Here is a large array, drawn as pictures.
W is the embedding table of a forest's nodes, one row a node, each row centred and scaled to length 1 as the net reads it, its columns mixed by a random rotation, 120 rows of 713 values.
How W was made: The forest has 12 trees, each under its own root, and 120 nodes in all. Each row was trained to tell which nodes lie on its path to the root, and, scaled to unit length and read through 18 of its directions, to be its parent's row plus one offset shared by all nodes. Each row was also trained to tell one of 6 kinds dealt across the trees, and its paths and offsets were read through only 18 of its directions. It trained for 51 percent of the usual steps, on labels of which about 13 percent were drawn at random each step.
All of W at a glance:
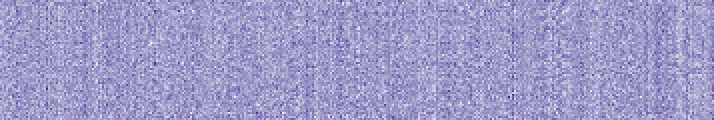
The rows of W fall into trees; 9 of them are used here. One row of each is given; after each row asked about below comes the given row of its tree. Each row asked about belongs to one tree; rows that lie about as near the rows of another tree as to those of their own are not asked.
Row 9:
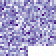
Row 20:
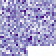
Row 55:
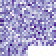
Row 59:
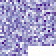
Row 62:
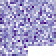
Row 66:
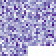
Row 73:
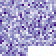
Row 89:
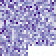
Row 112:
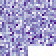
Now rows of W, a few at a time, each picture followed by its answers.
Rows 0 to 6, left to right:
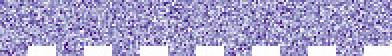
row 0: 55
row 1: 89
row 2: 73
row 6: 89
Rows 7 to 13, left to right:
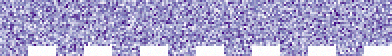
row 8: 89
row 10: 62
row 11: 9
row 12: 59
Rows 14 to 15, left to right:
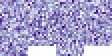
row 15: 59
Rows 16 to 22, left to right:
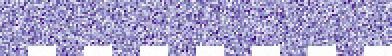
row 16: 9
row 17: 55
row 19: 89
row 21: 73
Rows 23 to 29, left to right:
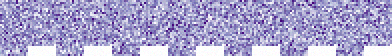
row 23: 20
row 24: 59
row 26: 112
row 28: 55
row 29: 55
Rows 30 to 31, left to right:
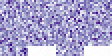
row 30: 20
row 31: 89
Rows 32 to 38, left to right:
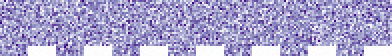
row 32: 73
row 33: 112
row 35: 89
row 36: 73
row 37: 20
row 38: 20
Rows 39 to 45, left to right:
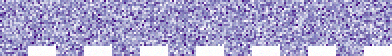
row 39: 73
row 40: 66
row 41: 62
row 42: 20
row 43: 62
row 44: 9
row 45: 62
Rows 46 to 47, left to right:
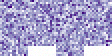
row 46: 59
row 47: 62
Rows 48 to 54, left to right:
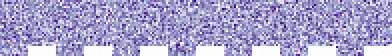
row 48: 9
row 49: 73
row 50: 20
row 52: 20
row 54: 73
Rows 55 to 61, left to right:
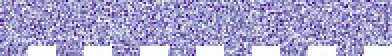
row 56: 73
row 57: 73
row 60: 55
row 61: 59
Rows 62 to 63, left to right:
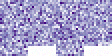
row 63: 9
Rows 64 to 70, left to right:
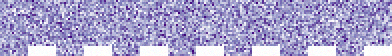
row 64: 112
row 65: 9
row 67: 20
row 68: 89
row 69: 73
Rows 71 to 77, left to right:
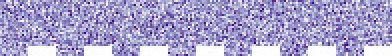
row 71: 62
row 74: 112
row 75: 9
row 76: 55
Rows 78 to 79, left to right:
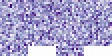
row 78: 89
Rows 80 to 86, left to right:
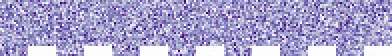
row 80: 73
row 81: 9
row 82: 66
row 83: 20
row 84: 20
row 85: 112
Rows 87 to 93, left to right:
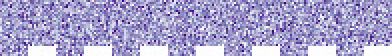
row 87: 89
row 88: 59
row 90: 20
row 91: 89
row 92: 9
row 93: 62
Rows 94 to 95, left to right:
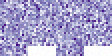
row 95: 112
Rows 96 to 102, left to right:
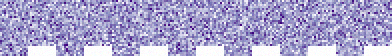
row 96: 20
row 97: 9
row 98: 59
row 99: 89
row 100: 9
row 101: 73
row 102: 89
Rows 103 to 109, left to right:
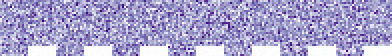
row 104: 62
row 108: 20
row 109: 20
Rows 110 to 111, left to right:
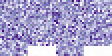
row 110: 9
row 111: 73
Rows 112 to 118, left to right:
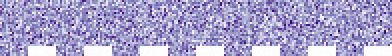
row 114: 73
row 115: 89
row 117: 112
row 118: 89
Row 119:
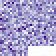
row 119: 59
